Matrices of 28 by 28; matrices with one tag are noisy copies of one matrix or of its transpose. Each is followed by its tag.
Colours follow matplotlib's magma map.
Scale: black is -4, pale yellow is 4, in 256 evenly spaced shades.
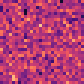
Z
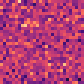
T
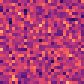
Z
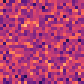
T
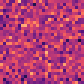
T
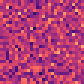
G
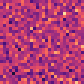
G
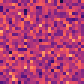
Z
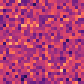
T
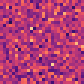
G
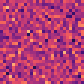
G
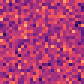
T
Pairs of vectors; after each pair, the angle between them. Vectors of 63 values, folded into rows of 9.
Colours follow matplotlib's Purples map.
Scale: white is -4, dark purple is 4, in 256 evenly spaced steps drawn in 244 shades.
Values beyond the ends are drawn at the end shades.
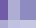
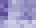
nearly parallel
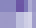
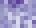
partly aligned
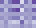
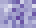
partly aligned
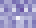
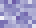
orthogonal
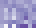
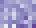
nearly parallel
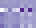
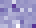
partly opposed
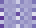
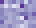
orthogonal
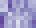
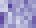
nearly parallel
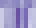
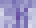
nearly parallel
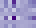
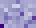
orthogonal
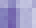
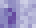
nearly parallel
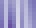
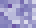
orthogonal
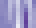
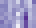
nearly parallel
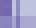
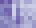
nearly parallel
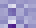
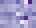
orthogonal
